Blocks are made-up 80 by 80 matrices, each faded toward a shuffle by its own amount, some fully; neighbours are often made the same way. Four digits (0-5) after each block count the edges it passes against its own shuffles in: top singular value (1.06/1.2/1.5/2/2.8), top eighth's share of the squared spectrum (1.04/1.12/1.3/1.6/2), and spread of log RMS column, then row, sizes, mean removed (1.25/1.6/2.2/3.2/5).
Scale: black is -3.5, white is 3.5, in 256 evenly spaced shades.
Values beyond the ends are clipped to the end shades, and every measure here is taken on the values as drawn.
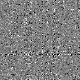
2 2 2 2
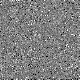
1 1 1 2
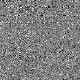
1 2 2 3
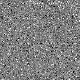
1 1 1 2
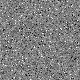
0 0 0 0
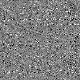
1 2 2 2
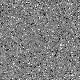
0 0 0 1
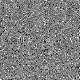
3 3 1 1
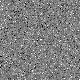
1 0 0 0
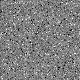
1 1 0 0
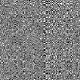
4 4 3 2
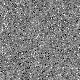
1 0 0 0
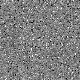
2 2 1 0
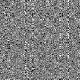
4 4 3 2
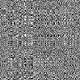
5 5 3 3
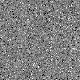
3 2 1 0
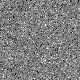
1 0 0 0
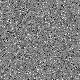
0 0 0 0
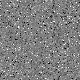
2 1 0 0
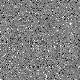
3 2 0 1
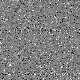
3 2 0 1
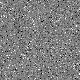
2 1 0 0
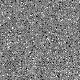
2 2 0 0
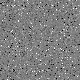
0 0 0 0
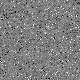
0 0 0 0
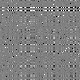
5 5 2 3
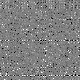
4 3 1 2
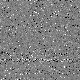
2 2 0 2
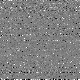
3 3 0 2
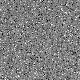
1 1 0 0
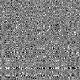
4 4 2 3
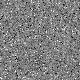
1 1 0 0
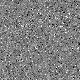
2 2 0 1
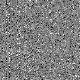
1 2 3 0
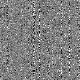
2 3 3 0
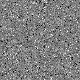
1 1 1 0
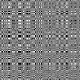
5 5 4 4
